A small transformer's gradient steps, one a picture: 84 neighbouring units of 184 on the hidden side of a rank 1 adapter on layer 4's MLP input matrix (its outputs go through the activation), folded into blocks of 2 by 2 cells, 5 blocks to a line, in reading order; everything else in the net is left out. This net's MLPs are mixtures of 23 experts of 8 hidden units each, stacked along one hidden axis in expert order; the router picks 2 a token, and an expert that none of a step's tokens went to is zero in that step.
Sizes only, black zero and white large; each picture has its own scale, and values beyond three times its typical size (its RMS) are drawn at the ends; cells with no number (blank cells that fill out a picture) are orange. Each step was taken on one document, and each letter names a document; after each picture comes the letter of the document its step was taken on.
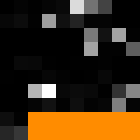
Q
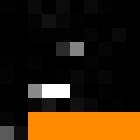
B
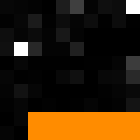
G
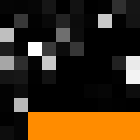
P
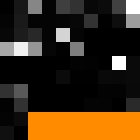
G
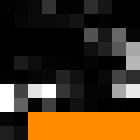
Q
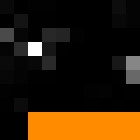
P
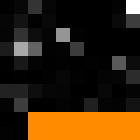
G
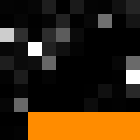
P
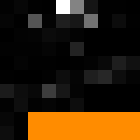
Q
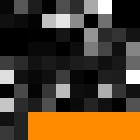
Q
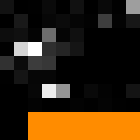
P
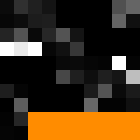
G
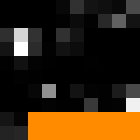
G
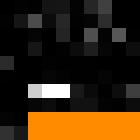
B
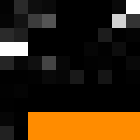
G
